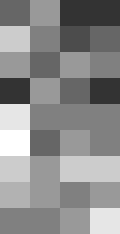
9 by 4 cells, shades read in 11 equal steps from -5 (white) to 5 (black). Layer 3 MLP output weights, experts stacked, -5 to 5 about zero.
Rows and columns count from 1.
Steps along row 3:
up down up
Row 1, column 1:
1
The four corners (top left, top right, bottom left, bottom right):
1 3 0 -4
